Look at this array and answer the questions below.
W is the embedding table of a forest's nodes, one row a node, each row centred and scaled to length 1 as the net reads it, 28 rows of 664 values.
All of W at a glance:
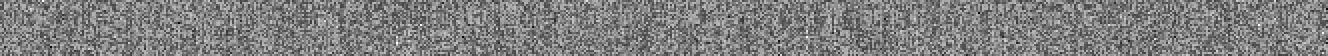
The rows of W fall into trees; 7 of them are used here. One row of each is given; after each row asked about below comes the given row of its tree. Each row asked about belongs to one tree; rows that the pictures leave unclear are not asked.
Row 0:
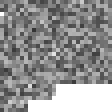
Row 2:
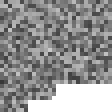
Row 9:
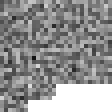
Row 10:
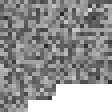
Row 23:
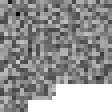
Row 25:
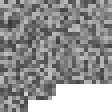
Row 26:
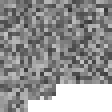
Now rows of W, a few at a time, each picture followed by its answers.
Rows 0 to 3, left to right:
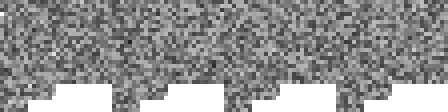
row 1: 10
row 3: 2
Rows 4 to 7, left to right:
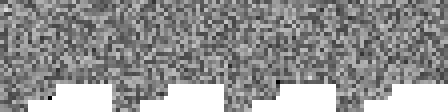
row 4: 2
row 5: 9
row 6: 10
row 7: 26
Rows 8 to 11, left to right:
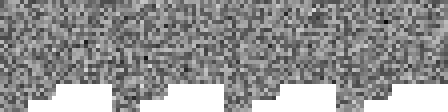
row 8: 10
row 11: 10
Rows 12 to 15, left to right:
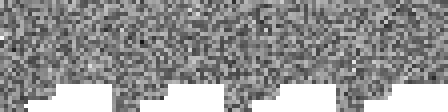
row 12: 25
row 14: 9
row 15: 23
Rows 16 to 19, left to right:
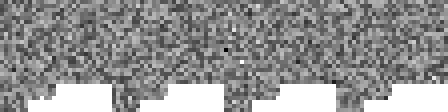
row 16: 26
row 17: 23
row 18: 0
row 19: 2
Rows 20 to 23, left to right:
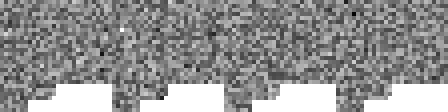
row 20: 25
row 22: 2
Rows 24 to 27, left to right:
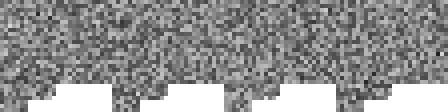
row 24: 23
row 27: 25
